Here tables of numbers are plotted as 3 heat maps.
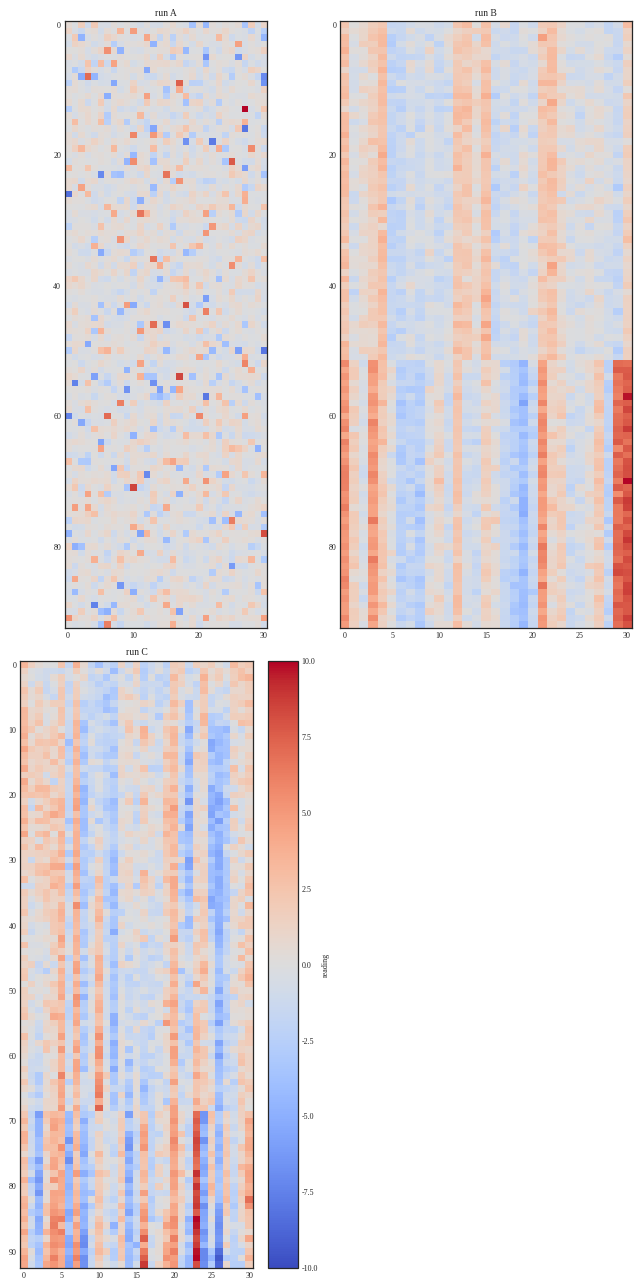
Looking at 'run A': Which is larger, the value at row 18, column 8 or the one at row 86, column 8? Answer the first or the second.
the first
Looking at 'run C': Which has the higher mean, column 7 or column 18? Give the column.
7
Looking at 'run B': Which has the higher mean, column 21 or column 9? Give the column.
21
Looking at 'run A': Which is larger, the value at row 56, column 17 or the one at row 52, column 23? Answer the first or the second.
the first
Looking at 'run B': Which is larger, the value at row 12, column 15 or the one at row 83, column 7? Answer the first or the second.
the first
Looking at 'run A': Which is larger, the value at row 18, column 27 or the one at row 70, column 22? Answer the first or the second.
the second
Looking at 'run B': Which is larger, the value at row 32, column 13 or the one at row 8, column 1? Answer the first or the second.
the first
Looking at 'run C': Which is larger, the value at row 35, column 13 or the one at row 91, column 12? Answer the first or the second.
the first
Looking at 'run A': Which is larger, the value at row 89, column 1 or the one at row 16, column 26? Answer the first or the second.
the second
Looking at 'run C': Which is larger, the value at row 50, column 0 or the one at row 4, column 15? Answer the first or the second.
the first
